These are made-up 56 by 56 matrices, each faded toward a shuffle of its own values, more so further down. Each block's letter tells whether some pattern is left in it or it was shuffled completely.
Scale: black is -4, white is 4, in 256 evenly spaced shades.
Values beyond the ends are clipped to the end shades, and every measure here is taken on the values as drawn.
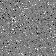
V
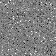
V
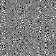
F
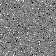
V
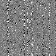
F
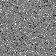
V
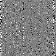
F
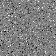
V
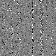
F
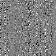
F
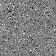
V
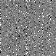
F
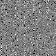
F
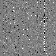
F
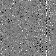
F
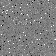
V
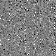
F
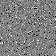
V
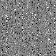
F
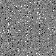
F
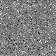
V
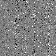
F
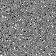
V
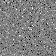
V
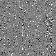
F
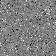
V
